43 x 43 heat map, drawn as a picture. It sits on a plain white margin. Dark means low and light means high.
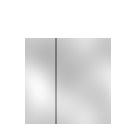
Odd lines: column 16. Ninth with the highest average: middle left. Histogram: skewed, a long tail of low values. Average level on the scale: 80%.
